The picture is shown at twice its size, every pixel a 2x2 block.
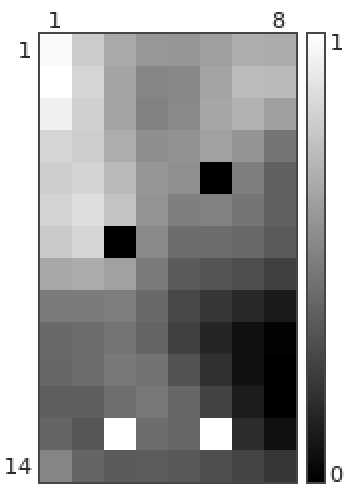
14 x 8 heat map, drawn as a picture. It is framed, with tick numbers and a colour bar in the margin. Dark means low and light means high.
Slope: up to the top left. Stripes: none. Calmest part: top middle. Average level on the scale: 50%. Lone odd cells: 4, 2 higher and 2 lower than their neighbours. Ninth with the highest average: top left.
